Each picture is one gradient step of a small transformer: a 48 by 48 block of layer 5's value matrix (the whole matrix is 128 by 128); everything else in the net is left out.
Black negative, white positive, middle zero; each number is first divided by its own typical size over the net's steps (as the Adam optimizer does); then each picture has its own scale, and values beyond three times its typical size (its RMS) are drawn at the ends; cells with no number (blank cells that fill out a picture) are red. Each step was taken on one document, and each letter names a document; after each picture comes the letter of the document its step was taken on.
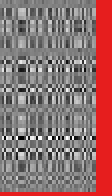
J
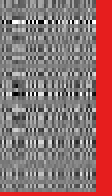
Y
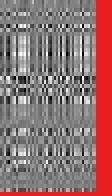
J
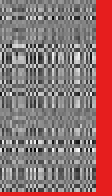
Y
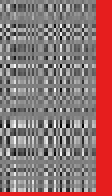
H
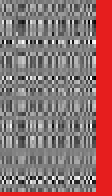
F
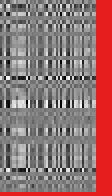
H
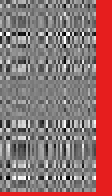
H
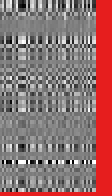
F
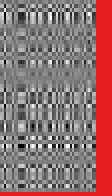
F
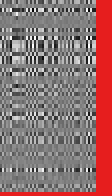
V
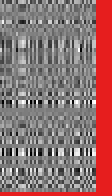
F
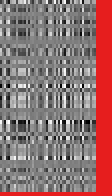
H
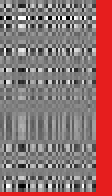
F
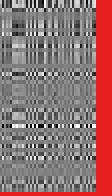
V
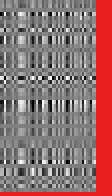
J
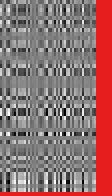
H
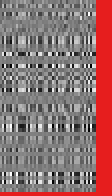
J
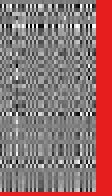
V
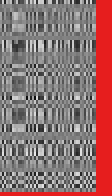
V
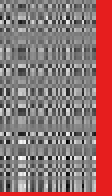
H
